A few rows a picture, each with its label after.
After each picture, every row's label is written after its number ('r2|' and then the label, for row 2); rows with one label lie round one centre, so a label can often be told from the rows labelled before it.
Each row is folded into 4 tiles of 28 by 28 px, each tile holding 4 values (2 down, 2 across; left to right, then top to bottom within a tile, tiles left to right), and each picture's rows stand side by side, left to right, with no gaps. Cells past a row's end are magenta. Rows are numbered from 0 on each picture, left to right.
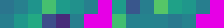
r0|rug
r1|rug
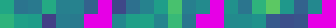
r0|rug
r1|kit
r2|rug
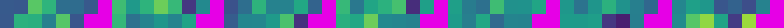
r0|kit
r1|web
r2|kit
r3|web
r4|rug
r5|rug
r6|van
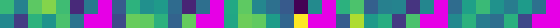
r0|web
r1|van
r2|van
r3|van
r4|kit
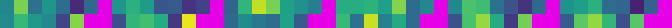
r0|van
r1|van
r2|kit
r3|web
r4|van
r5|van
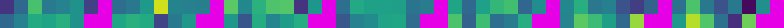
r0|kit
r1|rug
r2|web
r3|kit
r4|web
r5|van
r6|van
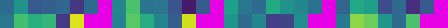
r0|van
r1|van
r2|rug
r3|van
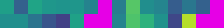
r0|rug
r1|van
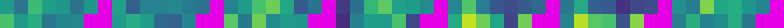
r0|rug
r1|rug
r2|web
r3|kit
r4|van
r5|van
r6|kit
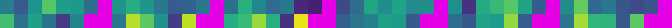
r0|rug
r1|van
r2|van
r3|kit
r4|kit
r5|van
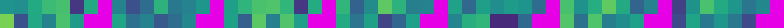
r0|web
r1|rug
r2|web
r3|rug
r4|rug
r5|web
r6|kit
